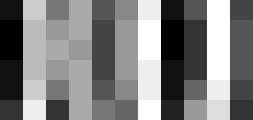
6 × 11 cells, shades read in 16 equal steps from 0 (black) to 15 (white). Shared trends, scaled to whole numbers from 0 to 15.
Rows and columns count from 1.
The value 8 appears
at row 1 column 6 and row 5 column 6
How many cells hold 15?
7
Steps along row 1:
up down up down up up down up up down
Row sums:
82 81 81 82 82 85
